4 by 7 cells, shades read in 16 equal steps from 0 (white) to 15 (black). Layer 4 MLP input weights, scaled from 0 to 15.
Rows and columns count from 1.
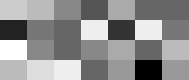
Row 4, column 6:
15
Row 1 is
3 4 7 10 5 9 9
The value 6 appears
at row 4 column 5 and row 4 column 7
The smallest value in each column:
0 2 1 1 5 1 4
